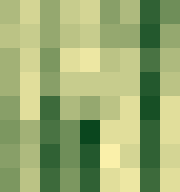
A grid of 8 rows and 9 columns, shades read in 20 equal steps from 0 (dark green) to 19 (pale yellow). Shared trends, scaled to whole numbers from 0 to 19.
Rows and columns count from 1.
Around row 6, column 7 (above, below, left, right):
17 16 17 3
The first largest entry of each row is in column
2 2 5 2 2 6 6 7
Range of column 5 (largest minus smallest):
18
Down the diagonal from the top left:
13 15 9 15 11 17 16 4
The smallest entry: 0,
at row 6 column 5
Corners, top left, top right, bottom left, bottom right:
13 8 9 17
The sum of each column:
89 120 57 99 80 117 122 23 113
